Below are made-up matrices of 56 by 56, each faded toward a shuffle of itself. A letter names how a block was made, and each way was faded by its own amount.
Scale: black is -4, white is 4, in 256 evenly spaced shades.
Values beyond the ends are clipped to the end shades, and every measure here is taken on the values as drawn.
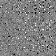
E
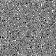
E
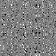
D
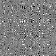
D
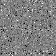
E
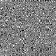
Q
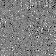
E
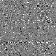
E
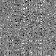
Q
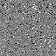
E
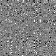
D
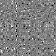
D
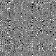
D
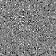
E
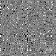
D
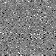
E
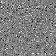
E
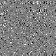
Q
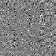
Q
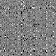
D
